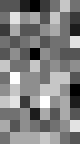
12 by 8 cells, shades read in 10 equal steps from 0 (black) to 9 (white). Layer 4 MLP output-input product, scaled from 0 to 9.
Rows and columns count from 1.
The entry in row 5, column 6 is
4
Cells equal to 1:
4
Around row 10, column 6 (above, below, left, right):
5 4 6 6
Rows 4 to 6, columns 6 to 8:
4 4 8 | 4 3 3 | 5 4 5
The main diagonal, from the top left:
3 8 3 5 5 5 7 0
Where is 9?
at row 7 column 2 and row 9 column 5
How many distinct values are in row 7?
5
